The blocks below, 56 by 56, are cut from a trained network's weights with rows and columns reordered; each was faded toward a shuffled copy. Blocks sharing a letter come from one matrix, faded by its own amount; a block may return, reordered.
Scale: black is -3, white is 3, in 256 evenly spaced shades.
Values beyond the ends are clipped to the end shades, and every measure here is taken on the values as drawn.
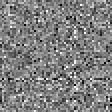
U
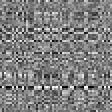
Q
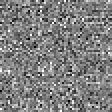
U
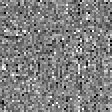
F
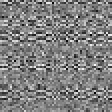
Q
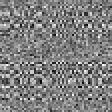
Q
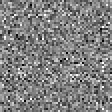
U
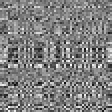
Q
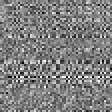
Q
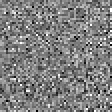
U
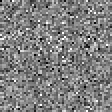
F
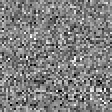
U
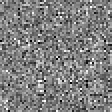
F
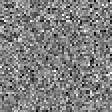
U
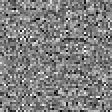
U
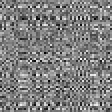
Q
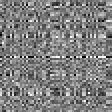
Q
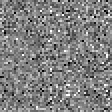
F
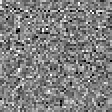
U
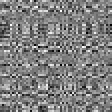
Q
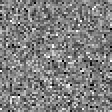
F
